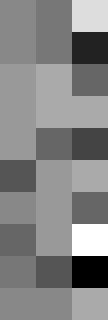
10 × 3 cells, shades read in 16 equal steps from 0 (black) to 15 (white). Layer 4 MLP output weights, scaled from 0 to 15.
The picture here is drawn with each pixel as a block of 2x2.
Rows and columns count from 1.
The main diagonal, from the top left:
8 7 6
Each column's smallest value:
5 5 0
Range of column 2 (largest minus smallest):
5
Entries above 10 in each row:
1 0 0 0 0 0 0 1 0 0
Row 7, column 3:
6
